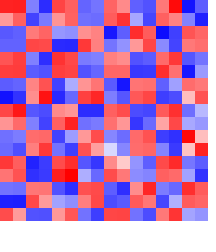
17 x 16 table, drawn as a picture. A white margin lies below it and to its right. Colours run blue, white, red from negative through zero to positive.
Seam: none. Histogram: two levels. Mirror symmetry: none. Grain: checkered.
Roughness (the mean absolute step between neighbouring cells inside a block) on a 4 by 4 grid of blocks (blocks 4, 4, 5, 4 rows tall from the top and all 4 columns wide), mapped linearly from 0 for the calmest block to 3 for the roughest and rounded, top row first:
1012
1011
2213
3332
